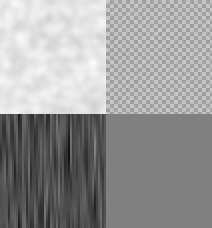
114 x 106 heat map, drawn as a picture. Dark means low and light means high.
It is made of 2 by 2 panels. Panel 1,1: very high, blotchy, faint in contrast. Panel 1,2: high, checkered. Panel 2,1: low, streaked downward. Panel 2,2: middling, flat.
